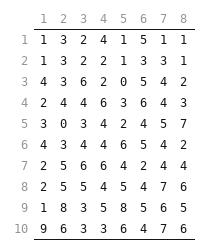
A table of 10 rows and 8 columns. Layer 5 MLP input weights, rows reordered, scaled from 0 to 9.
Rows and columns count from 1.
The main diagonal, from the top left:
1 3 6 6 2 5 4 6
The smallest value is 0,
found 2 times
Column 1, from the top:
1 1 4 2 3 4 2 2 1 9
